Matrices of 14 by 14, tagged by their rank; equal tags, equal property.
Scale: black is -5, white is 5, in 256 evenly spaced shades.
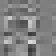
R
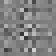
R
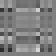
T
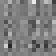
R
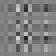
T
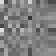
R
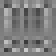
T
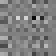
R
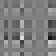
T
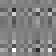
T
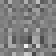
R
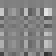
T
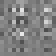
R
